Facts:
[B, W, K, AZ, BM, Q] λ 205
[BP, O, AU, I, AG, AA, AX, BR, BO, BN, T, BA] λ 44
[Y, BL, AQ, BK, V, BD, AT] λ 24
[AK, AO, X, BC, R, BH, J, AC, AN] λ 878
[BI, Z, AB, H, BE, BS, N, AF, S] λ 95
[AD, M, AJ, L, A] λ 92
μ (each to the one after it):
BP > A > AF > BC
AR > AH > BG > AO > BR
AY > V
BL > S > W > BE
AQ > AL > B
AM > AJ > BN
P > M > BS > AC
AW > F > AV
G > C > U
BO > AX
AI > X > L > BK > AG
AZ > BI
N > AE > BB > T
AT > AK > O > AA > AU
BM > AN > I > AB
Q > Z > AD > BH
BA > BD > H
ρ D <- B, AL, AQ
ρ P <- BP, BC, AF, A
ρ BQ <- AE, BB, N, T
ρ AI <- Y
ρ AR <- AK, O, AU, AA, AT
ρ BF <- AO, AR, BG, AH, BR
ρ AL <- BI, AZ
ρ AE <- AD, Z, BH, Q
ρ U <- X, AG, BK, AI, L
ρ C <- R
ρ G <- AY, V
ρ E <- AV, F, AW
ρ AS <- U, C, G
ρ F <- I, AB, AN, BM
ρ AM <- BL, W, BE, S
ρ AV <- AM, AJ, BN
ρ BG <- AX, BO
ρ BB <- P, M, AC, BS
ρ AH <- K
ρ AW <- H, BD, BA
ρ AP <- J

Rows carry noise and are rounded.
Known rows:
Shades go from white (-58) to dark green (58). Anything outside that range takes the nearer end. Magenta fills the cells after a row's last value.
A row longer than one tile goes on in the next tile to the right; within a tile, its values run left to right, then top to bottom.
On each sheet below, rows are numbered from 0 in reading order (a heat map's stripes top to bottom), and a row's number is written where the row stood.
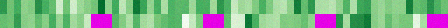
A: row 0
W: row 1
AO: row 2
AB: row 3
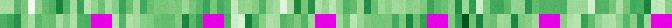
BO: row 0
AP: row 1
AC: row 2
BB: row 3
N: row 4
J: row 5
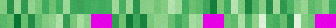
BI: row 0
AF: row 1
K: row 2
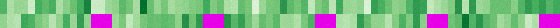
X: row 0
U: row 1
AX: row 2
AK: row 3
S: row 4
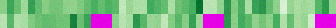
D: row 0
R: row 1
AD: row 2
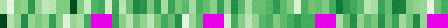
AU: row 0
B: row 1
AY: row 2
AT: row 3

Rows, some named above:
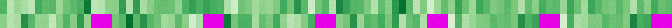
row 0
R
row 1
S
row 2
O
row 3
BD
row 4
AH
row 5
AH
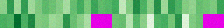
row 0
Z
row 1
K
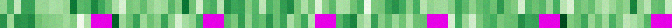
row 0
BE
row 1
AA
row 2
V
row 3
BA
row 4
AI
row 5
T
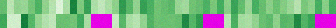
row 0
BH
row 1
AL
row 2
AE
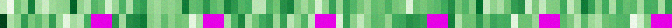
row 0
AG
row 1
AB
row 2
BL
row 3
P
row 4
BK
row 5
W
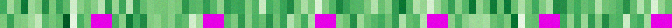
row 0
Q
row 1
H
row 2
V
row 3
BD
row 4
AZ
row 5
Y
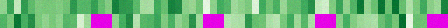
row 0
H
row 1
AQ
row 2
AN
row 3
AZ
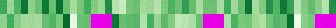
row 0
AZ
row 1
BN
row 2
BM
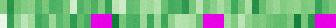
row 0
AM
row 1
I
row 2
BG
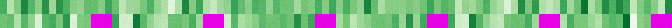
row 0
K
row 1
BH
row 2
F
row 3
AV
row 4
BH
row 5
BM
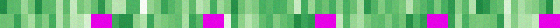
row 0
AJ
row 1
BP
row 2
AR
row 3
C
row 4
L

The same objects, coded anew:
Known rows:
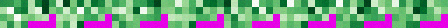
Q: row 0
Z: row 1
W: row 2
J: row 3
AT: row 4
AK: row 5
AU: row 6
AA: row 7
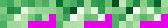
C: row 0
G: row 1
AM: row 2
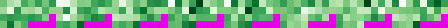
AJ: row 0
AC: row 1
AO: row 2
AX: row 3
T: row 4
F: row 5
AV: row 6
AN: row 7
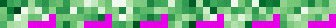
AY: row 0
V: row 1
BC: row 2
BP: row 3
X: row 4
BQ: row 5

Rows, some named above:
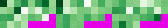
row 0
AM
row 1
BD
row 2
V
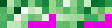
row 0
AW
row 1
J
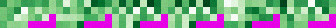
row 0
AH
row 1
J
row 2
N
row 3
N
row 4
BH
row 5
AQ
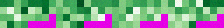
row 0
K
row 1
BO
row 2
AH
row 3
X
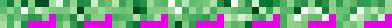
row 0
S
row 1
I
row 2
O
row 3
AD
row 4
AK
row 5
P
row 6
AH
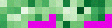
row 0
BB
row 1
B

